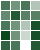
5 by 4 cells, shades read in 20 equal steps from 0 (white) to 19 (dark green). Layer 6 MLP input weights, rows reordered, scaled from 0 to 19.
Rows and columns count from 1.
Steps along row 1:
down up down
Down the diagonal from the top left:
14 17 6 18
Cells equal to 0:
1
